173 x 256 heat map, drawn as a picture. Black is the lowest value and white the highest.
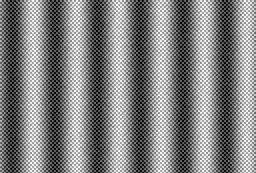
On average the colour sits 50% of the way up the scale. Upright stripes repeat 6 times across the table. No seam splits the table. There is no overall slope.
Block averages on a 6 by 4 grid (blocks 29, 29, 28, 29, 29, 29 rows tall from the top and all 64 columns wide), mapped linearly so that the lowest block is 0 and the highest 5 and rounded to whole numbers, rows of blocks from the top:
0505
0505
0505
0505
0505
0505
